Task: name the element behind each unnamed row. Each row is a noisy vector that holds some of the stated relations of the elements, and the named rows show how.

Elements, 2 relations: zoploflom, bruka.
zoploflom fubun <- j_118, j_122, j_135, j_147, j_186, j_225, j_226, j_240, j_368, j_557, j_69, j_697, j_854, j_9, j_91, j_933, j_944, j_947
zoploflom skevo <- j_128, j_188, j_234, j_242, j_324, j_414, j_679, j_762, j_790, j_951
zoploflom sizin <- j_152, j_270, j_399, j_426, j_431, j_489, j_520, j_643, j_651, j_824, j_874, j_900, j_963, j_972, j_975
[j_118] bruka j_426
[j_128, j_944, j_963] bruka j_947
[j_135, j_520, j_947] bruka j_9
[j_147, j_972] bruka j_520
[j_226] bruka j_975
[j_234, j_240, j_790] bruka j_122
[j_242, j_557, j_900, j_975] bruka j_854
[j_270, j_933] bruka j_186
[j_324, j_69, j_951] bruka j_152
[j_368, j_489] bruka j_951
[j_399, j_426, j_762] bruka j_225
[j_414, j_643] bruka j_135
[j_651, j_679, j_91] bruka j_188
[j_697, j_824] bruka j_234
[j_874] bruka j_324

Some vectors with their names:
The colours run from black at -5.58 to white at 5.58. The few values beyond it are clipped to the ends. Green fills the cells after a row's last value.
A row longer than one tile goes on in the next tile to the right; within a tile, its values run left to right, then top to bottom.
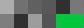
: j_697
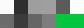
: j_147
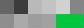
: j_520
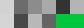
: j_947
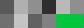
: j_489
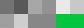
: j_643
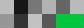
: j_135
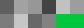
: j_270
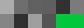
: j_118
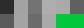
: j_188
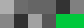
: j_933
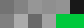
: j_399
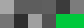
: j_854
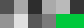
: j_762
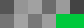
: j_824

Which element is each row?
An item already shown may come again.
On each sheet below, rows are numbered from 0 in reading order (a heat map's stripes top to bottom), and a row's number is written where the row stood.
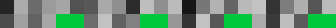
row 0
j_324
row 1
j_874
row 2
j_135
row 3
j_9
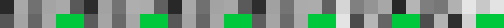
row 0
j_234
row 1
j_188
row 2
j_234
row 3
j_188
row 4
j_944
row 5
j_414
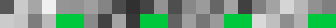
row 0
j_128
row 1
j_368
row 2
j_152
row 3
j_963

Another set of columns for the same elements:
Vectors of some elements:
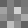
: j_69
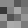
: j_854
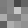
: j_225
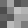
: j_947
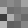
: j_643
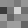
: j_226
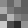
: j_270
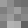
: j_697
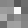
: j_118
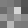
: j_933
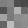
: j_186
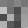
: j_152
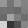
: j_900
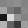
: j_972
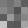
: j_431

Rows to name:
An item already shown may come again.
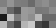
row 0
j_520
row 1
j_651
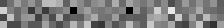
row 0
j_874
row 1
j_242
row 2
j_234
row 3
j_651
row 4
j_234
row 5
j_147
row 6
j_874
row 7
j_270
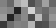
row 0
j_951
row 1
j_874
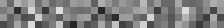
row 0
j_790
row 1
j_824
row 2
j_489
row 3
j_790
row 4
j_963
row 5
j_824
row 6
j_944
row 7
j_128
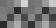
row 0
j_414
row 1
j_414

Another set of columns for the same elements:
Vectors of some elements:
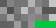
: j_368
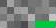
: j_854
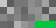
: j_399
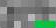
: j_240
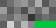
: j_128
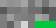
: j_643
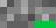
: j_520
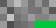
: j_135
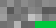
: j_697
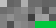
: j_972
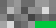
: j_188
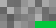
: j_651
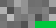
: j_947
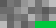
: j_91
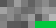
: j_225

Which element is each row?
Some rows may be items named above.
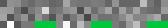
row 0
j_234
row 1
j_242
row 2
j_874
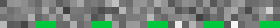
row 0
j_186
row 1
j_944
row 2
j_651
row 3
j_128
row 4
j_234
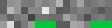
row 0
j_188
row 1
j_963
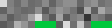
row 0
j_824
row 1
j_790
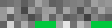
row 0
j_762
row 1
j_679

